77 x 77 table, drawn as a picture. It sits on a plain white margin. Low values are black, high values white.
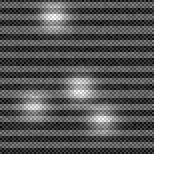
Slope: none. Bumps: four. Stripes: horizontal, repeating 12 times. Ninth with the highest average: centre. Average level on the scale: 30%.
